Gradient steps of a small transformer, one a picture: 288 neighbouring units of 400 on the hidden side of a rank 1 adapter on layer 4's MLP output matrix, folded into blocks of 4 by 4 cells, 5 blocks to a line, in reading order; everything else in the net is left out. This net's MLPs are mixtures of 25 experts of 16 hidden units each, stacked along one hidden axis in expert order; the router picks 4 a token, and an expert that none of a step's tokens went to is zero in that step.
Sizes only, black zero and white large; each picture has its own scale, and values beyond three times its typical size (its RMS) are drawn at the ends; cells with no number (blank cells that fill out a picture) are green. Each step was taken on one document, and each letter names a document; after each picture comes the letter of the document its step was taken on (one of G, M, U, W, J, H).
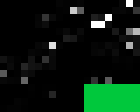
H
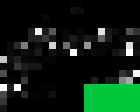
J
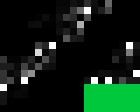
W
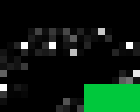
J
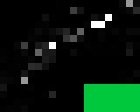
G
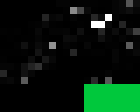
H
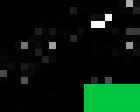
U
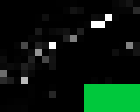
U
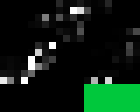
W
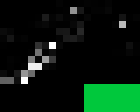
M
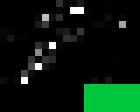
M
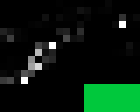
W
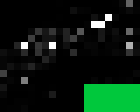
G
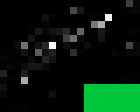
G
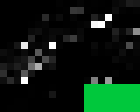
U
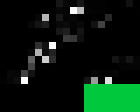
W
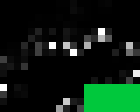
J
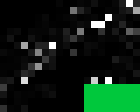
H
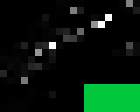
G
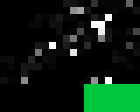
H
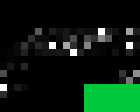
J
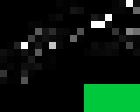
G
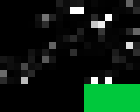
H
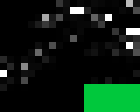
H
